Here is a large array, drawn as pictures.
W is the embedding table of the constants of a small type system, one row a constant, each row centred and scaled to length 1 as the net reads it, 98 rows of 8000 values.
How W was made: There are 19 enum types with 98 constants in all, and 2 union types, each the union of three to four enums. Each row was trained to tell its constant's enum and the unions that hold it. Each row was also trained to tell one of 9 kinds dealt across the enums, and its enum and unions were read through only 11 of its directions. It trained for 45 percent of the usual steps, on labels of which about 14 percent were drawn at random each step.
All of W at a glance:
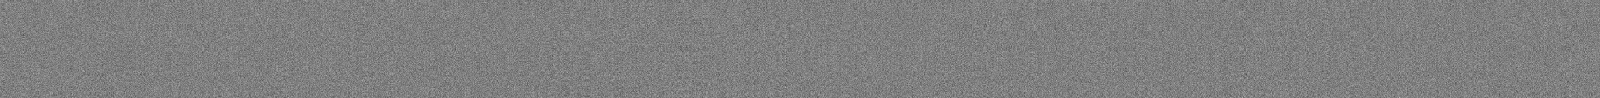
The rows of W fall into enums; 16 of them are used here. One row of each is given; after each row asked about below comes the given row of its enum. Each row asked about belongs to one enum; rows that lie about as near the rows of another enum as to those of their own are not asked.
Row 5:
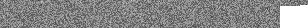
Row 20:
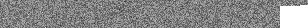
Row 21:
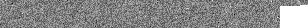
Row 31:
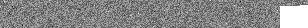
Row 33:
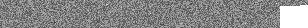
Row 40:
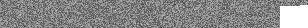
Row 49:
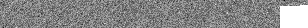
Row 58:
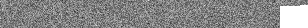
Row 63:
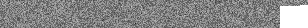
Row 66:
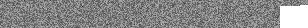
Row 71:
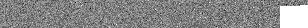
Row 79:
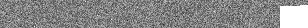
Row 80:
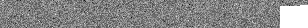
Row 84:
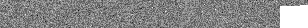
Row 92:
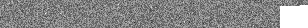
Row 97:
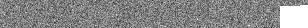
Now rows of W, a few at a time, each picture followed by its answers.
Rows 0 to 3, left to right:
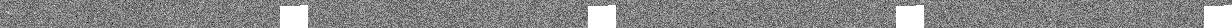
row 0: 66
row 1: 40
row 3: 63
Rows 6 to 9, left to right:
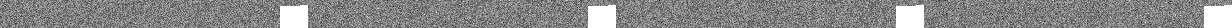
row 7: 21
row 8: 63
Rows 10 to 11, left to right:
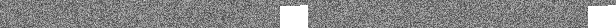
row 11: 97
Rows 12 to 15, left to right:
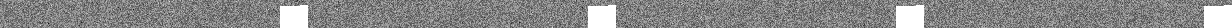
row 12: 31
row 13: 21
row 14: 49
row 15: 92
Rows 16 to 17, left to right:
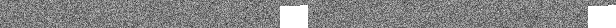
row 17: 97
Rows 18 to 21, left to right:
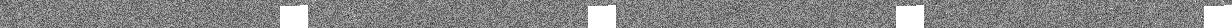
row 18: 31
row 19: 66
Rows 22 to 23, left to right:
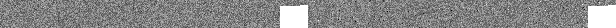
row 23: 20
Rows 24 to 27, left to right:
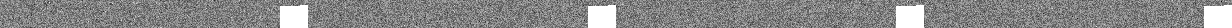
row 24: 92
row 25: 71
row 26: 21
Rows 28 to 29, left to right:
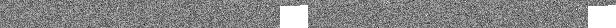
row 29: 5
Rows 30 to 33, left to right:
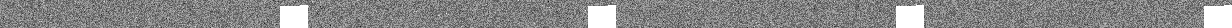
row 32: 84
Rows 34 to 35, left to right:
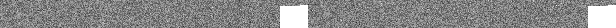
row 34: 31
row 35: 31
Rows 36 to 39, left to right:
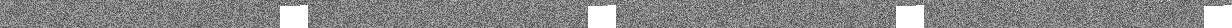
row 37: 97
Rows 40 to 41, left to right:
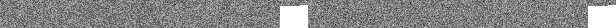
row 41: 80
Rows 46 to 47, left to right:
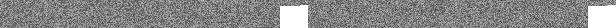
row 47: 49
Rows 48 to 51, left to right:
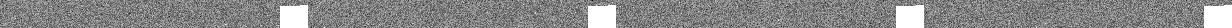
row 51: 20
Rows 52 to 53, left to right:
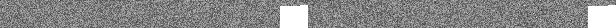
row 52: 21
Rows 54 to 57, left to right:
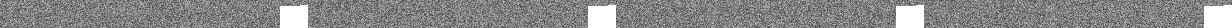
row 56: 71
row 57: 63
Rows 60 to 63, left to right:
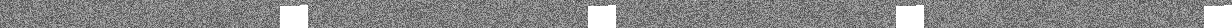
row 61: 20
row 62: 66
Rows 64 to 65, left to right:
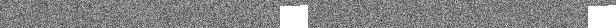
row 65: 71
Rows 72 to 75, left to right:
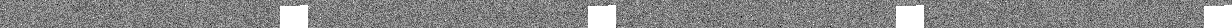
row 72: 63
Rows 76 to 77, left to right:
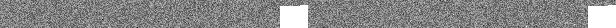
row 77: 49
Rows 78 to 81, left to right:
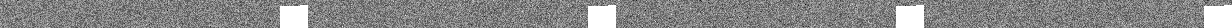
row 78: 31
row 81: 21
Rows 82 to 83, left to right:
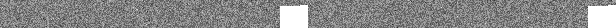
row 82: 84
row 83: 66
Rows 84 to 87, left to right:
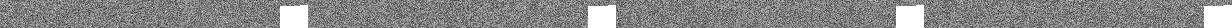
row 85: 40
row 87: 97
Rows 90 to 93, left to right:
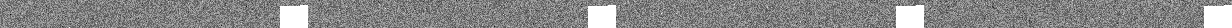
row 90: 66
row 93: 97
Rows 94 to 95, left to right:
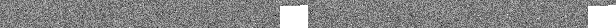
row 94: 20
